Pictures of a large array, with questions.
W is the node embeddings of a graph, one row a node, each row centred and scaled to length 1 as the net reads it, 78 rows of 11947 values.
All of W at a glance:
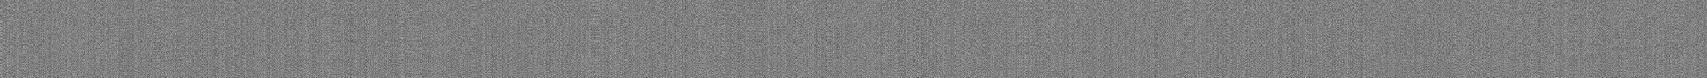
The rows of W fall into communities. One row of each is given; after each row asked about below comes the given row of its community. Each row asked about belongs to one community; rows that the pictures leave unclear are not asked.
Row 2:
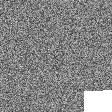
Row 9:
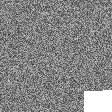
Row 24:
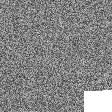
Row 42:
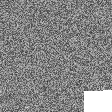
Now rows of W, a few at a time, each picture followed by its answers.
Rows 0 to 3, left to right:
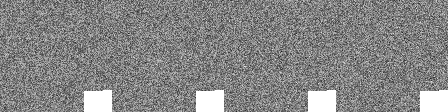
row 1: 24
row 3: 2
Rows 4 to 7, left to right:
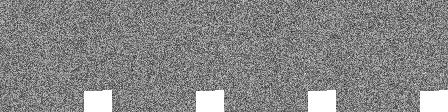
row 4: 24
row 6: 2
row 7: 24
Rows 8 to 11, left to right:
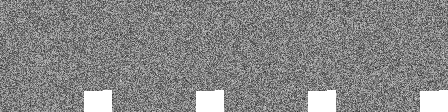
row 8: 24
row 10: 9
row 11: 2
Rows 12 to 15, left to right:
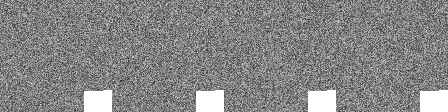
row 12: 2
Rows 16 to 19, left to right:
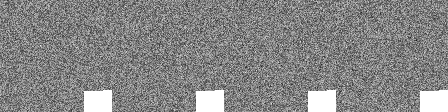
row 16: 42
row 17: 2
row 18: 24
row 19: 24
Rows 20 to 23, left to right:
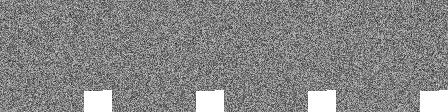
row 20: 9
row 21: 9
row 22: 9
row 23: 24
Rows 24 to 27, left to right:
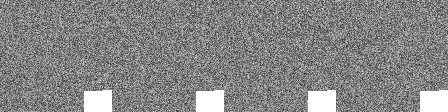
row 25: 9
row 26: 42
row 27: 9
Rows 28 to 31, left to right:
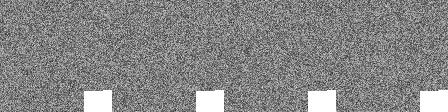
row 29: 9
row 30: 42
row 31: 24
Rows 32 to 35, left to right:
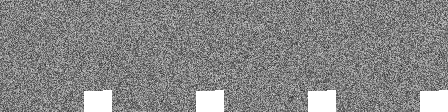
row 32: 9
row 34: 2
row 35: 9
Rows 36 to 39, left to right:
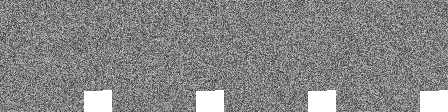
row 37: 2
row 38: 9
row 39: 42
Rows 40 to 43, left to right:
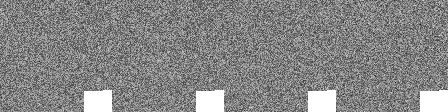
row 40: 24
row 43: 42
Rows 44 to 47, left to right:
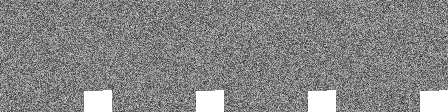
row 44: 2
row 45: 2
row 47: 42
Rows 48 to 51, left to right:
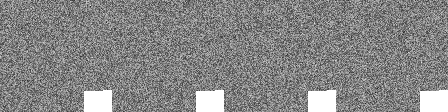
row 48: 9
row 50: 24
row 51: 42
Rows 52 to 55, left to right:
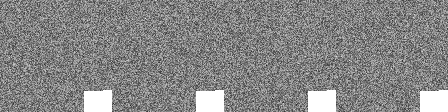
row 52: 9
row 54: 9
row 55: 9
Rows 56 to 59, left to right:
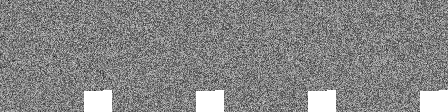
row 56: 24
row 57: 2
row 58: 9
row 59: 24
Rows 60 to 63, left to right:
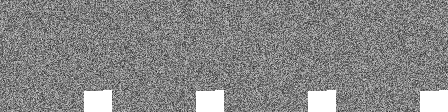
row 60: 24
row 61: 9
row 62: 24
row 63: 42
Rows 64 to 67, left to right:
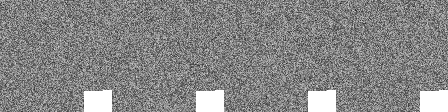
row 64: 9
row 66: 24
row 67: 9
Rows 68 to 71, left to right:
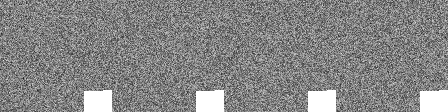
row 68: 42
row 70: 24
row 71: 2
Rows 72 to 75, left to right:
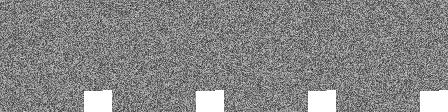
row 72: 9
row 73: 2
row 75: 2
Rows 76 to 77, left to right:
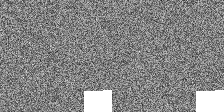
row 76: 2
